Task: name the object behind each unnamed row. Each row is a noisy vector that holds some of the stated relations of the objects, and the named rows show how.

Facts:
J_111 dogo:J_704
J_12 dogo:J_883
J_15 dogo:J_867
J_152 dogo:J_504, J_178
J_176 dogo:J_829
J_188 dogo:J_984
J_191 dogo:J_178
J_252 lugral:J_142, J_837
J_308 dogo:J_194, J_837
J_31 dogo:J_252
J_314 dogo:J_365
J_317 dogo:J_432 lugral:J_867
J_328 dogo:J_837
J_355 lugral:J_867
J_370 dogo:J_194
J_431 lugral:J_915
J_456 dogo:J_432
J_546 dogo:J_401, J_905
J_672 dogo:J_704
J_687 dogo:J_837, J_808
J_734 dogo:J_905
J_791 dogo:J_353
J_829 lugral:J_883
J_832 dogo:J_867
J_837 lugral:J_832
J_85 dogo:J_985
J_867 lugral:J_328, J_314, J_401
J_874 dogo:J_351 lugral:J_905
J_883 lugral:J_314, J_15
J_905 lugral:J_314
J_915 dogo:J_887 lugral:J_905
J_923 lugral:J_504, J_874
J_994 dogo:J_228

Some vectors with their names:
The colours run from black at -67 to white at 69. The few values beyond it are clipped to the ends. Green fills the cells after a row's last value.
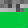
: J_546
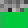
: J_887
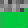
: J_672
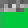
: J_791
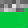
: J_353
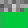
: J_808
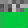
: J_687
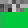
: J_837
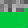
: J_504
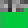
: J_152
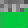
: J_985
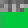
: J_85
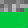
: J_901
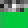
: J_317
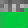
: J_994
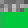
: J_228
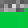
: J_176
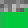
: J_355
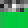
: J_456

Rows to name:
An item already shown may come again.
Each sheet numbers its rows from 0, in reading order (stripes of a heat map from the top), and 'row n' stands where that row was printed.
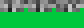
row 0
J_178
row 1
J_191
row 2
J_328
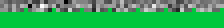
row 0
J_85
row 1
J_432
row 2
J_194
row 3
J_191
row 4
J_867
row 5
J_829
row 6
J_308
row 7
J_401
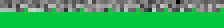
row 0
J_734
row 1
J_905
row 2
J_915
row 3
J_704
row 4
J_504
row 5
J_308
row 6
J_370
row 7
J_994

